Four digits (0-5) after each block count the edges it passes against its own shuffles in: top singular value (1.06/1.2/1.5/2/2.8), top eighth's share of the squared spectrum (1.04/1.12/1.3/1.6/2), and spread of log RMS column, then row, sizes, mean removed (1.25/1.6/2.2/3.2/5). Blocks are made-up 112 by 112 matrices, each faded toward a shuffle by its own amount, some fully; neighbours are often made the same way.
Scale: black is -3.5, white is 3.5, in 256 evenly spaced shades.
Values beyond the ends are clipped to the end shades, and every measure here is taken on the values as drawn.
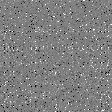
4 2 1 1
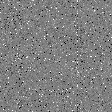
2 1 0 0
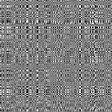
5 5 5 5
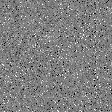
3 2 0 0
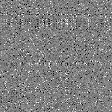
4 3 1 2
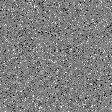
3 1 0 0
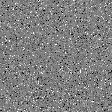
3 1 0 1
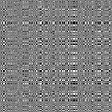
5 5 4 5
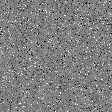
0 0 0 0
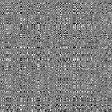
5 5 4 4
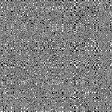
5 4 3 3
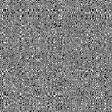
5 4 3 3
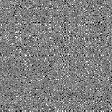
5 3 2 2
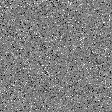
2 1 0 0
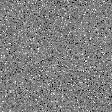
2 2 0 1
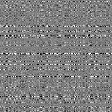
4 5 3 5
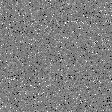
1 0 0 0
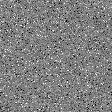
2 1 0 0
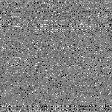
4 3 1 3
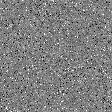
0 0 0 0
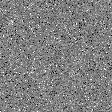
0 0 0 0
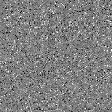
3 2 1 1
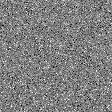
0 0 0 0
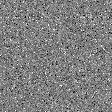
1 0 0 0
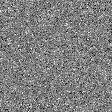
0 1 0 2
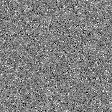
0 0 0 1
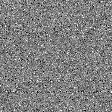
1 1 0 2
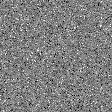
0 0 0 0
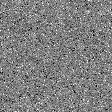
0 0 0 0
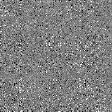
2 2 3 3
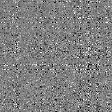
2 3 3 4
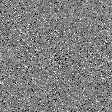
0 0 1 0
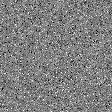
2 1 0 0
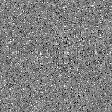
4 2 1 1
